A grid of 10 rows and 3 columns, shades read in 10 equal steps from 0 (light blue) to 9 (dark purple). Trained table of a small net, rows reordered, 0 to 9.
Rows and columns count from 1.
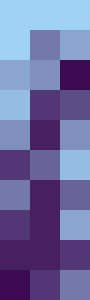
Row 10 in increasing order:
4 7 9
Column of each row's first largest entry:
1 2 3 2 2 1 2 2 1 1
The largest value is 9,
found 2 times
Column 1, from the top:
0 0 2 1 3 7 4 7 8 9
